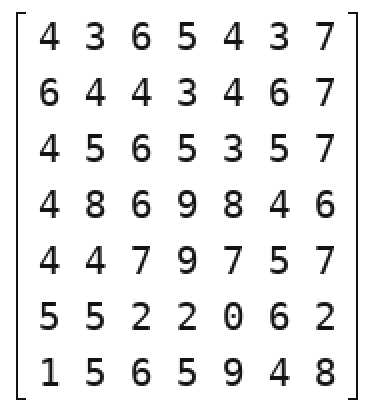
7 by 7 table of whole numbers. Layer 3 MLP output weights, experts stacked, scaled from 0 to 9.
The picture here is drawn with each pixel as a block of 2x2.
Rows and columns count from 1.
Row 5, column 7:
7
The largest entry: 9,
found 3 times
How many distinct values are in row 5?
4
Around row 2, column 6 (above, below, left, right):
3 5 4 7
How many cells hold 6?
8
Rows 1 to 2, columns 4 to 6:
5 4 3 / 3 4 6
